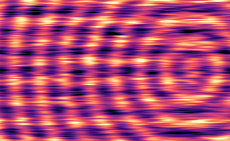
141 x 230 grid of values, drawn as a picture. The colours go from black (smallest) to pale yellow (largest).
Slope: none. Average level on the scale: 50%. Rings: centred on the middle right. Histogram: bell-shaped. Stripes: horizontal, repeating 7 times.
